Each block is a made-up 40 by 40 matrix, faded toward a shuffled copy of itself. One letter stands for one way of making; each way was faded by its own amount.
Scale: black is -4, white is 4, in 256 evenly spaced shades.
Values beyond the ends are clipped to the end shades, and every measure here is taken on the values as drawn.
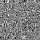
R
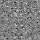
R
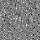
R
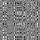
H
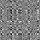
H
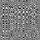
H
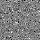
R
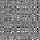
H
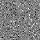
R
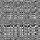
H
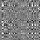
H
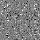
R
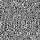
R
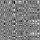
H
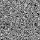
R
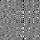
H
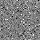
R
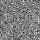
R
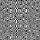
H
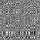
H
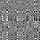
H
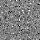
R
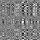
H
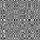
H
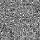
R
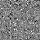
R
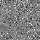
R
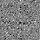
R
